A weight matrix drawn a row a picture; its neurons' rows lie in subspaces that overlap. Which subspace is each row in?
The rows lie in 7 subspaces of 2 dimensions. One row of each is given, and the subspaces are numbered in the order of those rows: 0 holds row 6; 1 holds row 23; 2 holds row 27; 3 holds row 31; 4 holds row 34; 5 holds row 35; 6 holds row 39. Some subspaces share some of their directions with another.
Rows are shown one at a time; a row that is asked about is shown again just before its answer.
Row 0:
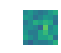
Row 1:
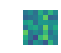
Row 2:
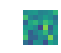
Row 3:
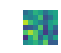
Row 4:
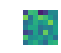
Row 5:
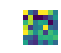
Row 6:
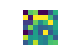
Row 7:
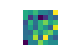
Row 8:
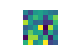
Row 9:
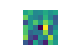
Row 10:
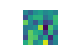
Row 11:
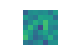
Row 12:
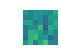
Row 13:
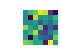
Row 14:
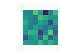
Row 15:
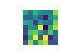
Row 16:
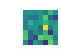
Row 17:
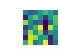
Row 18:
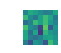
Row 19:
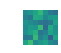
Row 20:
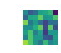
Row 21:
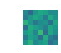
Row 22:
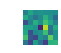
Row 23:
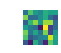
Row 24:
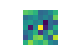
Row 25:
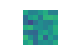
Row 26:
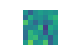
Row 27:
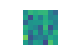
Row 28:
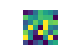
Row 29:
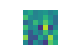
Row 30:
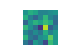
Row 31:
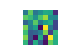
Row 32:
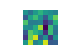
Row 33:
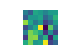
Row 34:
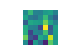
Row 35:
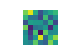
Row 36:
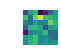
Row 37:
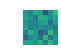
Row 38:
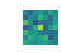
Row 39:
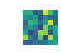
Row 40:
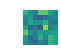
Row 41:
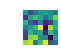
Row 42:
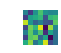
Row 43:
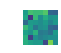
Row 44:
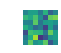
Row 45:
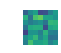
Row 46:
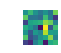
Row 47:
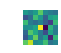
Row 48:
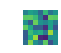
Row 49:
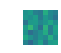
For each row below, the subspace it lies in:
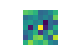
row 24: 5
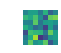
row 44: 4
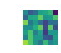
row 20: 3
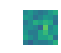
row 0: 2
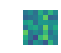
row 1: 4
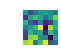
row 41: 1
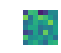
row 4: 0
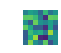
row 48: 4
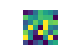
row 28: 5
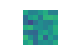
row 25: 1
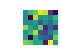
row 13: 2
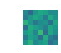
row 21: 5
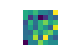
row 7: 3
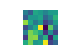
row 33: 1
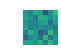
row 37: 6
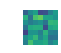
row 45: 0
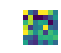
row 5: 0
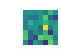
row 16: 4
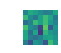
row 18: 6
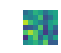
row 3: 1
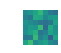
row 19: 2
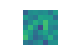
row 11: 5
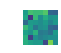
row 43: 2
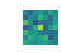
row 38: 4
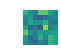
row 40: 0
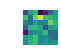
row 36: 0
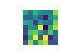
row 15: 3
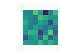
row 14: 6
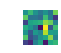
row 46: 3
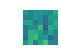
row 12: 3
